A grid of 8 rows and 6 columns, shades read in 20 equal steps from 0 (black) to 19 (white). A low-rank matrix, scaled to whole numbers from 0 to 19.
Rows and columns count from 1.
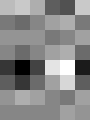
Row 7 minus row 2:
2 5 2 -2 -4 3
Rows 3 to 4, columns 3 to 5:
11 9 10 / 10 12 13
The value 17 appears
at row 5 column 4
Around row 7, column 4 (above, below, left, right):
12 10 12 9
